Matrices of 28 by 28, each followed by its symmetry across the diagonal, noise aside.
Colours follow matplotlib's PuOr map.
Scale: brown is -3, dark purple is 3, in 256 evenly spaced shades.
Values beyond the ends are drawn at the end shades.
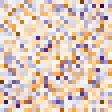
symmetric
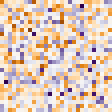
symmetric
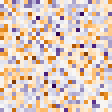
antisymmetric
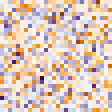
antisymmetric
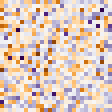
neither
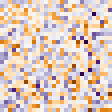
neither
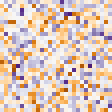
antisymmetric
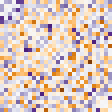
symmetric
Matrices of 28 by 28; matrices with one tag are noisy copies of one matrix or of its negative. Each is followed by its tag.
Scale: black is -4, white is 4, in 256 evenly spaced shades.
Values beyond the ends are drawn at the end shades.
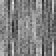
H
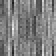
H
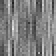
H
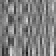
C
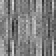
H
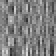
C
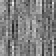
H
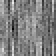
H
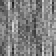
H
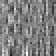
C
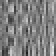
C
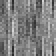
H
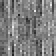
H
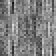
H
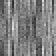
H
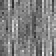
H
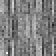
H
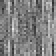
H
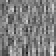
C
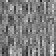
C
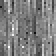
H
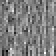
C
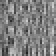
C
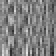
C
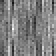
H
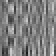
C
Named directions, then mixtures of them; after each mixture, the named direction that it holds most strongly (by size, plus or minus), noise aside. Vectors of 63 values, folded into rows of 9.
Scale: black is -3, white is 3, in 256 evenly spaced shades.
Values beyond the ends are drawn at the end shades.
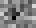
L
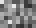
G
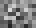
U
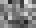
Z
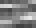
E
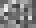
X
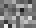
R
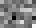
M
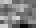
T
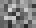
U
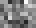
Z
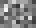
X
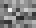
U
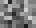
U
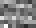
R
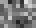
Z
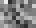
L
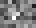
L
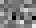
M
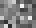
R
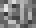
X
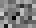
R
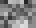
Z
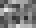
X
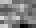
T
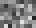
R
